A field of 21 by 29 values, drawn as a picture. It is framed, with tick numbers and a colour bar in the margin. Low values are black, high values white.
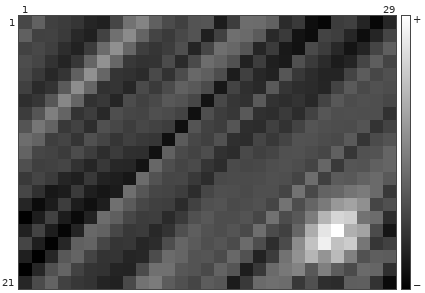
Ninth with the highest average: bottom right. Histogram: skewed, a long tail of high values. Roughest part: bottom right. Bumps: one, in the bottom right. Average level on the scale: 30%. Grain: diagonal, up to the right.
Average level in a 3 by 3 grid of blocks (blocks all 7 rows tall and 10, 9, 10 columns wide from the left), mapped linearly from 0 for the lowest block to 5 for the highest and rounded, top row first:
210 / 112 / 025
